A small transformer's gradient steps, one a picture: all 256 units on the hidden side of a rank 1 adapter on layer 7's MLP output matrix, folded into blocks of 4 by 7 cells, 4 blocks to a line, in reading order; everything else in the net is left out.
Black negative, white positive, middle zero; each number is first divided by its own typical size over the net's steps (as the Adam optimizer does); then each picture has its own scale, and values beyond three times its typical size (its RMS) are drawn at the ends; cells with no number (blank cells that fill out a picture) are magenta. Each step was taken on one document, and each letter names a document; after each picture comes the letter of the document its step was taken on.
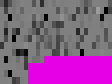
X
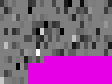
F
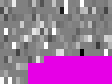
F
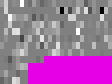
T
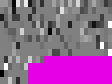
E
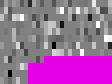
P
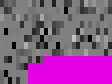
F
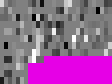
F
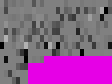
X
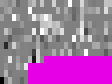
F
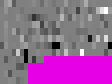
X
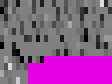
E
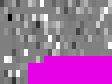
T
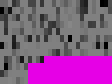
E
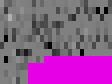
X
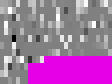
E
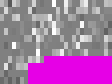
F
